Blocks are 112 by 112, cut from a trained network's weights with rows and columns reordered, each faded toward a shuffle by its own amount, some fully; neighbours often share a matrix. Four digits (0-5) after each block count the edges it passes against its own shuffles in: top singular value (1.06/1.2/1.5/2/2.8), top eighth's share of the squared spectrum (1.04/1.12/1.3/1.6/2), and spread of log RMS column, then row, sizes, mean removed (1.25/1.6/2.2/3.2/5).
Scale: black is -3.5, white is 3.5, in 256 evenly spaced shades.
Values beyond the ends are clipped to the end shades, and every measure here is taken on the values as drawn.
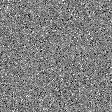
0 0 0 0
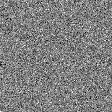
1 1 0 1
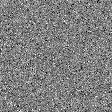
0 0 0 0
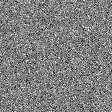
0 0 0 0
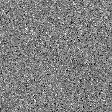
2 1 1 0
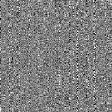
4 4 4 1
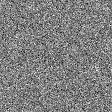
1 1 0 0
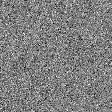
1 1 0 0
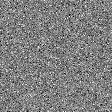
0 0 0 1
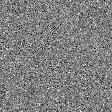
0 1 0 1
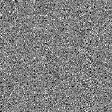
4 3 3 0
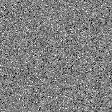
2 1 1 0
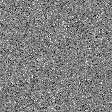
0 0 0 0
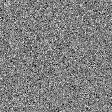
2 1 0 0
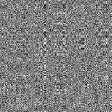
4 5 3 3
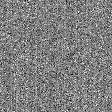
2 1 0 0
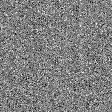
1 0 0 0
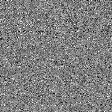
2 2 0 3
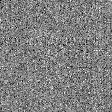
2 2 0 2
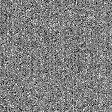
3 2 0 1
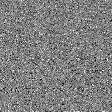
2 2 0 2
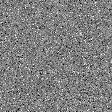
0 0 0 0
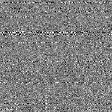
3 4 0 4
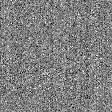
2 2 0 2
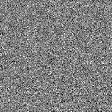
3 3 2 2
